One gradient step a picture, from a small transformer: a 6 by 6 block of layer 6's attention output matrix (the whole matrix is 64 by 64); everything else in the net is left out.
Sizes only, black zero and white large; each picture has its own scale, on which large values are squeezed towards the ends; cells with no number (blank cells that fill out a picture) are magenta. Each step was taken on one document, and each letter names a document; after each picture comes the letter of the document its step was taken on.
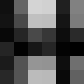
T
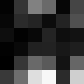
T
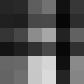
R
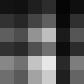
R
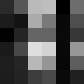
T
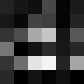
T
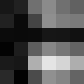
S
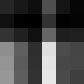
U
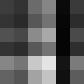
R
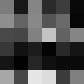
T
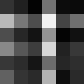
U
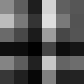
U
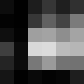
S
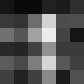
S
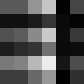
R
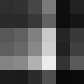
R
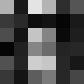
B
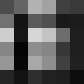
B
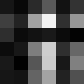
S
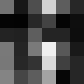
U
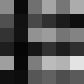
S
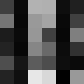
B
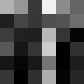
U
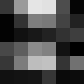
T
